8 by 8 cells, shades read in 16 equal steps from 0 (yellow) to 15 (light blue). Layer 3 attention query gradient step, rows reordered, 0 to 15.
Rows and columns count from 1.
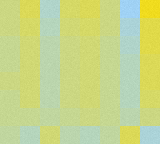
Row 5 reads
7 6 10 7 6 8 11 4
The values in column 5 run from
4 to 11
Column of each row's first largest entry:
7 7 7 7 7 7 7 8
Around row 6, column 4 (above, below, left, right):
7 8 10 6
